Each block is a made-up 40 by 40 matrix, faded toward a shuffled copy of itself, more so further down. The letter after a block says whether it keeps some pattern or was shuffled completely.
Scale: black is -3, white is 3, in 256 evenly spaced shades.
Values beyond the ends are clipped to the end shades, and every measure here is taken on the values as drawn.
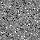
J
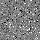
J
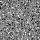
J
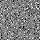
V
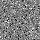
J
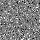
J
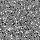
J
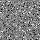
J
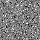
J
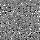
V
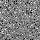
J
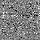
V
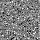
J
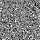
J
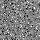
J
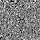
V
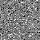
V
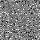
V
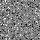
J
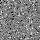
J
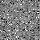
V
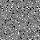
V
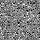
V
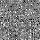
V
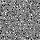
J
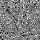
V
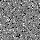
J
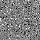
V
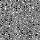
V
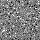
J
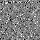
V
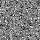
J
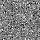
J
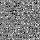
V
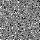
V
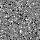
J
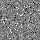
J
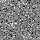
J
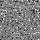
V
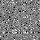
V
